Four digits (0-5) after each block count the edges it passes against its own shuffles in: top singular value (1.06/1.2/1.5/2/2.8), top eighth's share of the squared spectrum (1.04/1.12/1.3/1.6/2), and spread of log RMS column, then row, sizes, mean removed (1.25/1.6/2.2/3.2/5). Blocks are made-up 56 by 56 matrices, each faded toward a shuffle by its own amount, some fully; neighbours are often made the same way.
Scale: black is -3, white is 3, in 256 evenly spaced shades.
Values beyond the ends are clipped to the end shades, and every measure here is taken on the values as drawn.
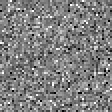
1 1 0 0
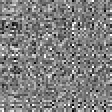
4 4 3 3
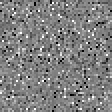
1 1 0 1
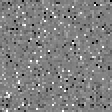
1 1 0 0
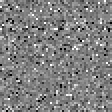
1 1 0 1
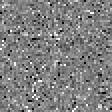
0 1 0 0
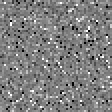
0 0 0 0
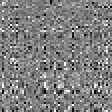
4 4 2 3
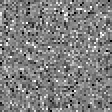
2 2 1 0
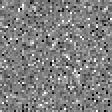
2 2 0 0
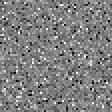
0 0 0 0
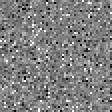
2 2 1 0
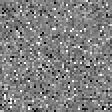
2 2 0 0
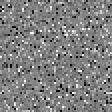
0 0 0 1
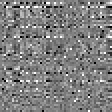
4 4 2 3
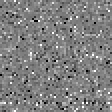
2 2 0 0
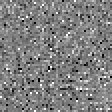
2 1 0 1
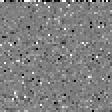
3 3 0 1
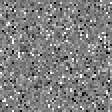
1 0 1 0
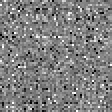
3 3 1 2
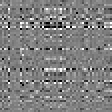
5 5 3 4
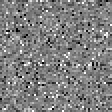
1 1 0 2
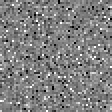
0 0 0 0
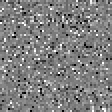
0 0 0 0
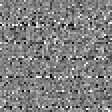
2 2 0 3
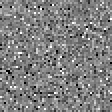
0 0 0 0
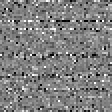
2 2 0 3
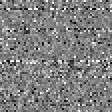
2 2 0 3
